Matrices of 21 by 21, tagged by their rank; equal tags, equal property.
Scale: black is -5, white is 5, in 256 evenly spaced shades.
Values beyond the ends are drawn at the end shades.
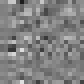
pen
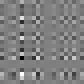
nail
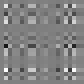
nail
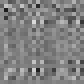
pen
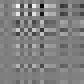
nail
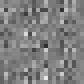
pen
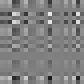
nail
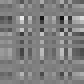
nail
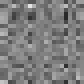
pen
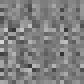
pen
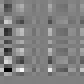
nail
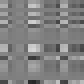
nail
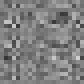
pen
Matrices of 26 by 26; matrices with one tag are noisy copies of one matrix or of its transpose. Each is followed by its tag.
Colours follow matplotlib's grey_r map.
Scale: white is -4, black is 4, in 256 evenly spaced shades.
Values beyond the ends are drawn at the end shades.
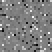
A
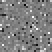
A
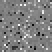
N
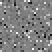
A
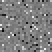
A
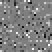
A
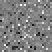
N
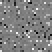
A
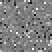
A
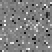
N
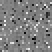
N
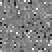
A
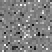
N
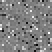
A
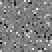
A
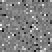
A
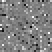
A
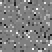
A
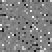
A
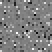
A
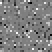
A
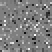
N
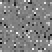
A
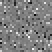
A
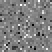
N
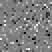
N
